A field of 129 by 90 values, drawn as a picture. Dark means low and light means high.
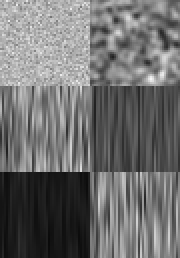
It is made of 3 by 2 panels. Panel 1,1: high, fine-grained. Panel 1,2: middling, blotchy, strong in contrast. Panel 2,1: middling, streaked downward, strong in contrast. Panel 2,2: low, streaked downward. Panel 3,1: very low, streaked downward, faint in contrast. Panel 3,2: middling, streaked downward, strong in contrast.
